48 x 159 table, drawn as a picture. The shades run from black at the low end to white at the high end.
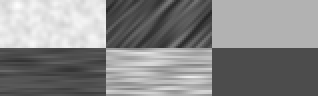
The table splits into 2 rows of 3 panels. Panel 1,1: very high, blotchy, faint in contrast. Panel 1,2: low, slanting up to the right. Panel 1,3: high, flat. Panel 2,1: low, streaked across, faint in contrast. Panel 2,2: high, streaked across. Panel 2,3: low, flat.
